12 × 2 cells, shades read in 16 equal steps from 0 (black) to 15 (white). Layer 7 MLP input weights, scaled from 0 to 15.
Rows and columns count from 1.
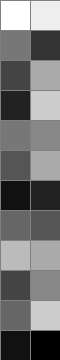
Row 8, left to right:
6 5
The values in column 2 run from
0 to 14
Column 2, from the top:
14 3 10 12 8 10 2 5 10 8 12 0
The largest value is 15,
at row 1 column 1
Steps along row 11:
up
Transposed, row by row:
15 7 4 2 7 5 1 6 11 4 6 1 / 14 3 10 12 8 10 2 5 10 8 12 0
